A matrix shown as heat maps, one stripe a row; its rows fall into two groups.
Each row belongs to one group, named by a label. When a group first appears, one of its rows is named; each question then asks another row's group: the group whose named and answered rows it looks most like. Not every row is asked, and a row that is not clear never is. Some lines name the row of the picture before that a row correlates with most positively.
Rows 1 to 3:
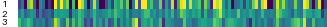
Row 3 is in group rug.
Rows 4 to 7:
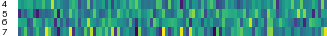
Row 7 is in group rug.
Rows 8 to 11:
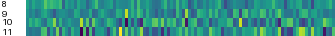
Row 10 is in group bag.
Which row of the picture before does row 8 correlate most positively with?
4
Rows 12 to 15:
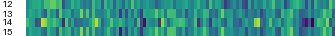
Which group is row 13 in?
bag
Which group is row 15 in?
bag
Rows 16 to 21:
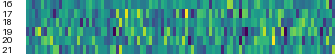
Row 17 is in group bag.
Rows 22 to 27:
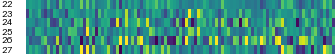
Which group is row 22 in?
bag
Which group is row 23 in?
rug
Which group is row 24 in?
bag
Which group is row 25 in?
rug
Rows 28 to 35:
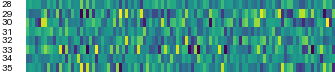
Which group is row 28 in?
bag
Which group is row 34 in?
rug
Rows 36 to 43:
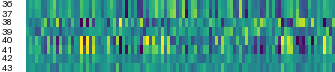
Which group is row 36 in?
bag
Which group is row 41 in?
bag
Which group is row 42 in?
bag
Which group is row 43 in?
bag
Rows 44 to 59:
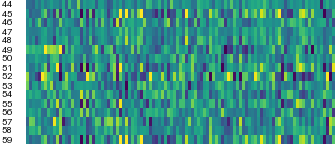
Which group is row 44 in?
rug
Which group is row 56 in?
bag
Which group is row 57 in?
rug
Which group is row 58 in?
rug
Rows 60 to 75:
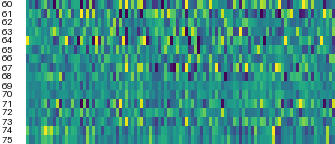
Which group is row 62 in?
rug
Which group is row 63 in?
bag
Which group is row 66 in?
rug
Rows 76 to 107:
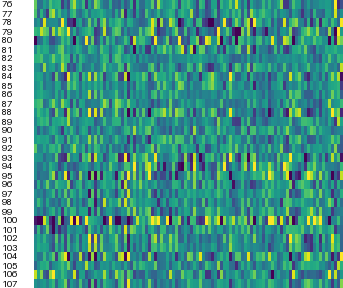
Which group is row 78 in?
bag
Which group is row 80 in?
rug
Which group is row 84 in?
bag
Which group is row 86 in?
bag
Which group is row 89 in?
rug
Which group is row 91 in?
bag
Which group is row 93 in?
bag
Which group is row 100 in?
rug
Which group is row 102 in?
bag
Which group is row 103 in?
bag
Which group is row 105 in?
rug
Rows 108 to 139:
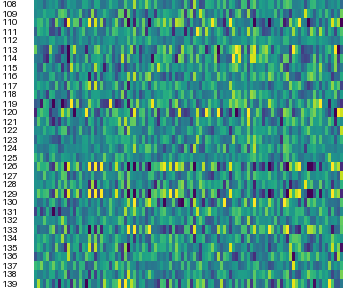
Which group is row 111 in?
rug
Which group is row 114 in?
rug
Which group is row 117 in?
bag
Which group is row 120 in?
rug
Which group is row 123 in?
rug
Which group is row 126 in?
bag
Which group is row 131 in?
rug
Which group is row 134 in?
bag
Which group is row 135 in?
bag
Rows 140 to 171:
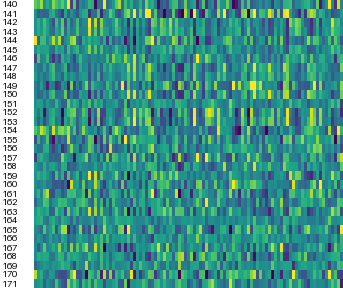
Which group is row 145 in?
bag
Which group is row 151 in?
bag
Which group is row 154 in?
rug
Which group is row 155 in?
rug
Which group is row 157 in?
rug
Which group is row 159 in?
bag
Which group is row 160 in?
rug
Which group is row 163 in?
bag
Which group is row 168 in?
bag
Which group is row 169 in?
rug
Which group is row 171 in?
bag
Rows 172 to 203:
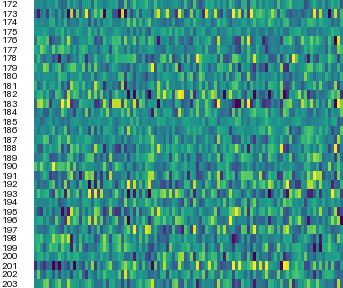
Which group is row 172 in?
bag
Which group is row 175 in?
bag
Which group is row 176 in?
rug
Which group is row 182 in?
bag
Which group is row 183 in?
rug
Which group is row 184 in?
rug
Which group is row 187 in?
rug
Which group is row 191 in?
rug
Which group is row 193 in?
bag
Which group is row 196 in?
bag
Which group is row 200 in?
bag
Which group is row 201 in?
rug
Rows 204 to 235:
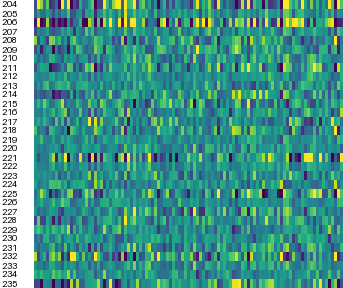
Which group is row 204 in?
rug
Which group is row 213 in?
rug
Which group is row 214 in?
rug
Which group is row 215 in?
bag
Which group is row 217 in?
bag
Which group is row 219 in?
rug
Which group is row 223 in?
bag
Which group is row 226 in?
rug
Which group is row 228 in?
rug
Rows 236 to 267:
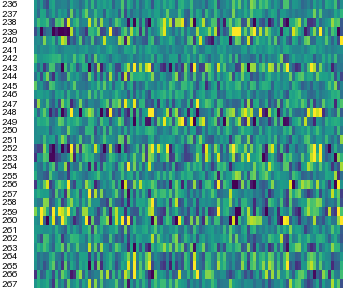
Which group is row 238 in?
bag
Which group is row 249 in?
bag
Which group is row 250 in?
rug
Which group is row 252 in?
rug
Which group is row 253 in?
rug
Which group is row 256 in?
rug
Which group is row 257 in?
bag
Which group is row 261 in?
bag
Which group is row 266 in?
rug
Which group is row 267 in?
bag
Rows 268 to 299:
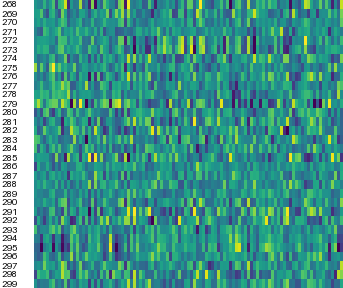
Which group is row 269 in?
rug
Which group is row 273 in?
bag
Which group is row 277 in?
rug
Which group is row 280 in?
rug
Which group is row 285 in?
bag
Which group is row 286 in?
rug
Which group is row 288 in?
bag
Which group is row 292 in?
rug
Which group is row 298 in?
rug
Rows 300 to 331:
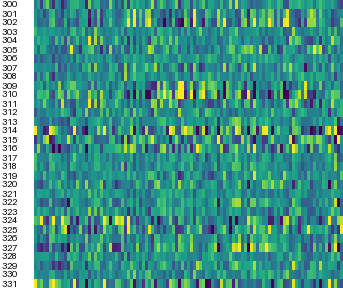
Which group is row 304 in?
bag
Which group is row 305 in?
rug
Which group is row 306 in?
rug
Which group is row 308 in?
rug
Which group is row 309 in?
bag
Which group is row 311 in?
bag
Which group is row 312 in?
rug
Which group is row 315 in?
rug
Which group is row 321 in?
bag
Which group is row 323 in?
bag
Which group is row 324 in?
rug
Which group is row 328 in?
bag
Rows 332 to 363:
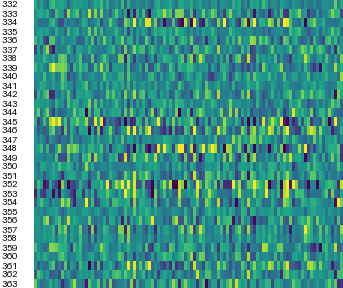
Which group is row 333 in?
bag
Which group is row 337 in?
rug
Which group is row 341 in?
rug
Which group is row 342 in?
rug
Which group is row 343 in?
bag
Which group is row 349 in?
bag
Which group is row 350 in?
rug
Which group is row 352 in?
rug
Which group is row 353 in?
rug
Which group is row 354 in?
rug
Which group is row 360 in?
bag
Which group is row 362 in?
rug
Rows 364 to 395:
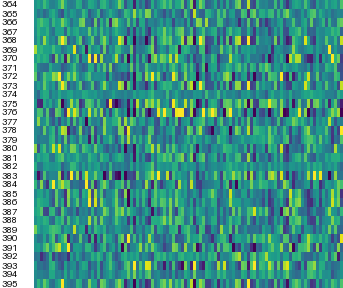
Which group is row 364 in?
bag
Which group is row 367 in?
bag
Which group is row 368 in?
bag
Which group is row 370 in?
bag
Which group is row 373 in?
bag
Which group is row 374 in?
rug
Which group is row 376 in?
bag
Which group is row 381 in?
bag
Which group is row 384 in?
rug
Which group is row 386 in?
bag
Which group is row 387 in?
rug
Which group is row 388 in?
bag
